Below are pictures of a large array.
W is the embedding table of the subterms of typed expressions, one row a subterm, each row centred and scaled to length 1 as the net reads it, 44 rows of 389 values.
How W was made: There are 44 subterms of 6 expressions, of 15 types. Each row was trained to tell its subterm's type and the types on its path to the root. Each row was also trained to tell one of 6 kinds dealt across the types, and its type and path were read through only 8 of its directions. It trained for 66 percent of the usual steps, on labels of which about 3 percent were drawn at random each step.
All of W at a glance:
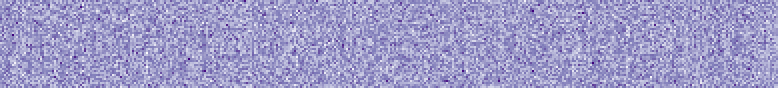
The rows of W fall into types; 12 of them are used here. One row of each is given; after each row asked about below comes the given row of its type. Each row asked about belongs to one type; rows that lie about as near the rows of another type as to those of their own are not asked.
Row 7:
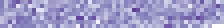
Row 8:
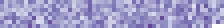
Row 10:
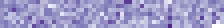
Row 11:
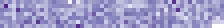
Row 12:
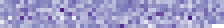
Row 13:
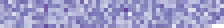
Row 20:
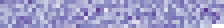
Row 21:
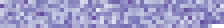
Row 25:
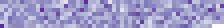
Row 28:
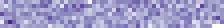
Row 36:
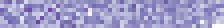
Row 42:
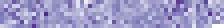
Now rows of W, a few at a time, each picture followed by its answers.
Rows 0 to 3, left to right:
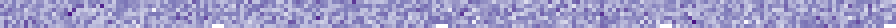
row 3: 8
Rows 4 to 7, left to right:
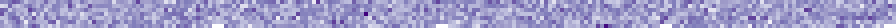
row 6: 13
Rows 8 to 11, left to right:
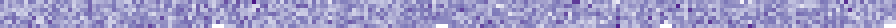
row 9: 21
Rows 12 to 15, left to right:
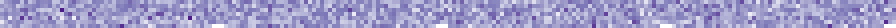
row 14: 28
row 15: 42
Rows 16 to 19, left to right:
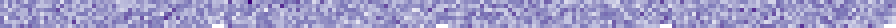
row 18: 11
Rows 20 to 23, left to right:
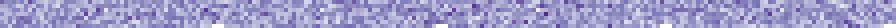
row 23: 11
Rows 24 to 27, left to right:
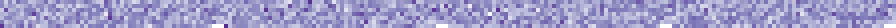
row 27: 7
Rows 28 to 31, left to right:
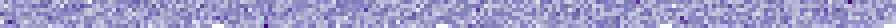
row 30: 10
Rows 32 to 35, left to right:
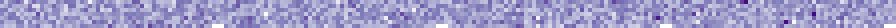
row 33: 7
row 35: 10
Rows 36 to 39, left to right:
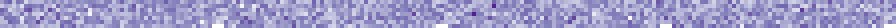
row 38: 25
